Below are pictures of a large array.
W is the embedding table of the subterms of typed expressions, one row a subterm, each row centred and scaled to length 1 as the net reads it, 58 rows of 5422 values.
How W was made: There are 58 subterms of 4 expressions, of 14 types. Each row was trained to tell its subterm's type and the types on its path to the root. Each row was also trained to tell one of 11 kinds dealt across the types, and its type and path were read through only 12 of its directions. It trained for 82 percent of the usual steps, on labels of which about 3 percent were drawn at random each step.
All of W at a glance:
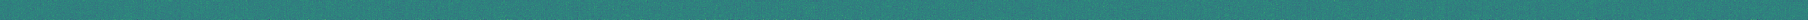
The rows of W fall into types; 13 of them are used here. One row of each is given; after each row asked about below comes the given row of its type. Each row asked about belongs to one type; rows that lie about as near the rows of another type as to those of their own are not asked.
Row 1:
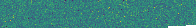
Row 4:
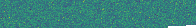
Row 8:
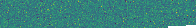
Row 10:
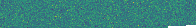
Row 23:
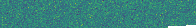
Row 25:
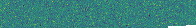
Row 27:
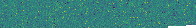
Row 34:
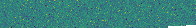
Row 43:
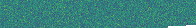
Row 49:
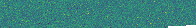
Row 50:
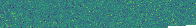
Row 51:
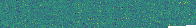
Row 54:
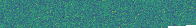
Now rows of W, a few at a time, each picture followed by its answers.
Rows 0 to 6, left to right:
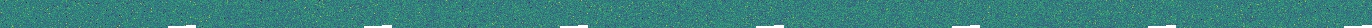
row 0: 4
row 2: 43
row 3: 8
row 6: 54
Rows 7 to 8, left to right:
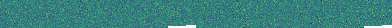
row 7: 25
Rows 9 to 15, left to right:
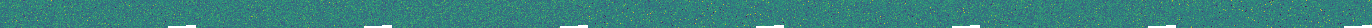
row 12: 23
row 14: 25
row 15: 34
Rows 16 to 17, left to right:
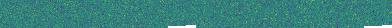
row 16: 10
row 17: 4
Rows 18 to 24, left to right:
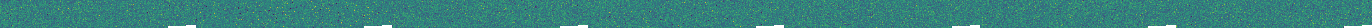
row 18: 51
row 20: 50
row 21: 43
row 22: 1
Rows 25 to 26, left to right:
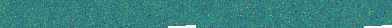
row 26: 1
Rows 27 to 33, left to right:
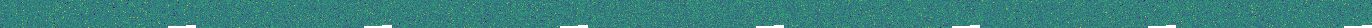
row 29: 25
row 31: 1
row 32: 23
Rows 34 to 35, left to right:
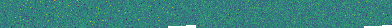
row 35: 4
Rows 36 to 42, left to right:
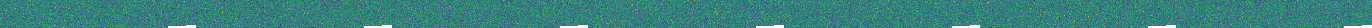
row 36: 49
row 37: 8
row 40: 1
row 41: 49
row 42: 23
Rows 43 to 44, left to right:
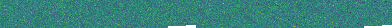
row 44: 25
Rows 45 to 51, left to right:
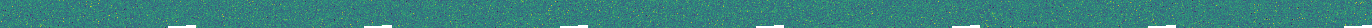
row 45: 43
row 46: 50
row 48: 8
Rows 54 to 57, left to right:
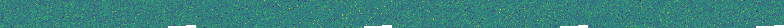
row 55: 49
